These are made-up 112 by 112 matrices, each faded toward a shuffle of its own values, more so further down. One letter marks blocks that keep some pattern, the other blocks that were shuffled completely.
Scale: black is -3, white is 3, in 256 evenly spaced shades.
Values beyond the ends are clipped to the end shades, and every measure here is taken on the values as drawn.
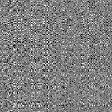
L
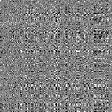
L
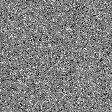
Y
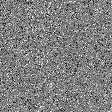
Y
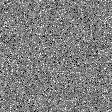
Y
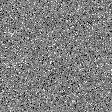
Y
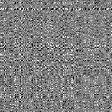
L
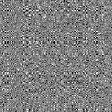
L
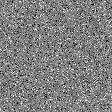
Y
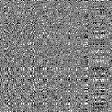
L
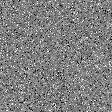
Y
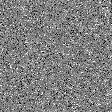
Y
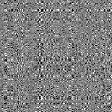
L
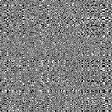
L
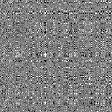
L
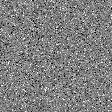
Y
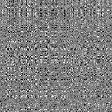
L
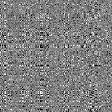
L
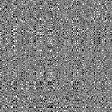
L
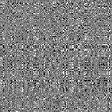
L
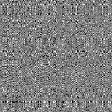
L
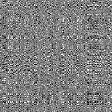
L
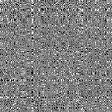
L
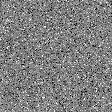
Y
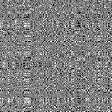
L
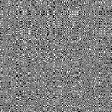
L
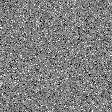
Y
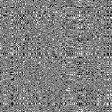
L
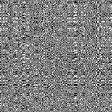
L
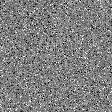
Y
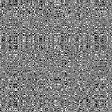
L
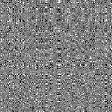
L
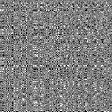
L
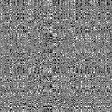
L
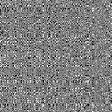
L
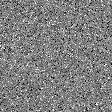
Y
